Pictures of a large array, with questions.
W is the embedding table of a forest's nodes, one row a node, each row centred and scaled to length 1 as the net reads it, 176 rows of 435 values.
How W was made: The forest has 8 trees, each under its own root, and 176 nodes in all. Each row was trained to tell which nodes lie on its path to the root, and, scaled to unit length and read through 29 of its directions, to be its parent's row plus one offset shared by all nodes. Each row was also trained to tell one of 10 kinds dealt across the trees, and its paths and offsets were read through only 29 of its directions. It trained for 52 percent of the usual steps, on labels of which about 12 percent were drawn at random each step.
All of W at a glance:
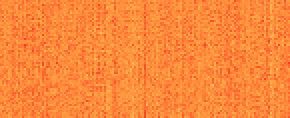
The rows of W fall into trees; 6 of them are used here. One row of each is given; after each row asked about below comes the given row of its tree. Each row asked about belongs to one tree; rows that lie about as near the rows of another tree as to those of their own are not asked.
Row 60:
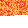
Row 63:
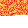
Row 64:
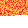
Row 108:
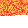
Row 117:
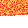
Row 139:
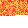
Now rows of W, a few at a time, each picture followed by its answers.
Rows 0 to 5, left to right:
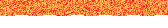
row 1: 108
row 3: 63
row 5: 117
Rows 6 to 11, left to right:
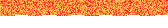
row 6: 60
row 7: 60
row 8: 108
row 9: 139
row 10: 108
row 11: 139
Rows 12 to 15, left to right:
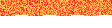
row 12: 139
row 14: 108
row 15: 60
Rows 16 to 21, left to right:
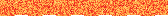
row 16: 117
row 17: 108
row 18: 108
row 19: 108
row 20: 60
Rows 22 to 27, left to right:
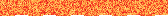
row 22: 117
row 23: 108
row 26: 64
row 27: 139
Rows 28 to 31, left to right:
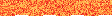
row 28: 139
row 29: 139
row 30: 117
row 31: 117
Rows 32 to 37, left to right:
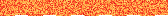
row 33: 139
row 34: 117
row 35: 63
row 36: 108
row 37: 60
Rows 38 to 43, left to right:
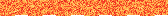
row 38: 139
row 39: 63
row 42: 139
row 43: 108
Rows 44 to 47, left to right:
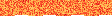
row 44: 139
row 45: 64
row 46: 139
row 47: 64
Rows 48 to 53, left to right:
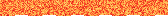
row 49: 63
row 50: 117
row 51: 64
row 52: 139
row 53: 139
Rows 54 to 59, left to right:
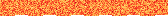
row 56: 108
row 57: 60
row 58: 60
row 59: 64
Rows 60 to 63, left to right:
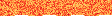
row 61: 117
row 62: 139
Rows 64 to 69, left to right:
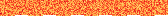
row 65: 60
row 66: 60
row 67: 60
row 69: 63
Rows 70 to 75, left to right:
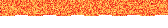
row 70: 60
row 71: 139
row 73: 139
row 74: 64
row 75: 60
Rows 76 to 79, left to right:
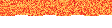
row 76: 139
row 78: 108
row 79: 139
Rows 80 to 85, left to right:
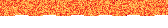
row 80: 60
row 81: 63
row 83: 63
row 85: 108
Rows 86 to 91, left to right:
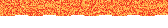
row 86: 108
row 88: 64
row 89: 63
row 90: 64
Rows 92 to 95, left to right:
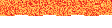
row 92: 117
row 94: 60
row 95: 139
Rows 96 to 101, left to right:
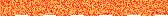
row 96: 139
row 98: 139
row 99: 63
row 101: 63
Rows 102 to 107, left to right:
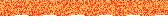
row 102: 108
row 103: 108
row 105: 139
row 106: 108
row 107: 108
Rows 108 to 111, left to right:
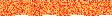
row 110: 108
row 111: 64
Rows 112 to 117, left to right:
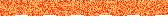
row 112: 60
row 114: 63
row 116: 64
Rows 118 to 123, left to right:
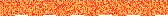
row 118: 108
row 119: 64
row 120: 117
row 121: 139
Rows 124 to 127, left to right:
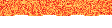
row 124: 63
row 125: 108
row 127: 63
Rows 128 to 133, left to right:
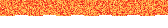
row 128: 60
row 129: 60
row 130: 64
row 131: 64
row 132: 64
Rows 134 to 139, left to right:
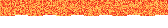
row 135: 64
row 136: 64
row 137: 60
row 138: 139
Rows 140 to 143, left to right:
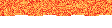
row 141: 60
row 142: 139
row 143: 108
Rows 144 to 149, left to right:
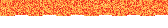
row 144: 64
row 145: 63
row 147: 60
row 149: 139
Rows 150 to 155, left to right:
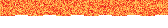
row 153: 108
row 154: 139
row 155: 64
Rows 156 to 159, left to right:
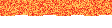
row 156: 60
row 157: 64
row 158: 64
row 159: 139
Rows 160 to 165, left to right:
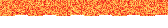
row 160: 63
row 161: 117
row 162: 63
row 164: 117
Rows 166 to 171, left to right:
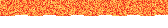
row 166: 139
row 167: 64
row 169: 139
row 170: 64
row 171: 63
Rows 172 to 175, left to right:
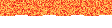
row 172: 64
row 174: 64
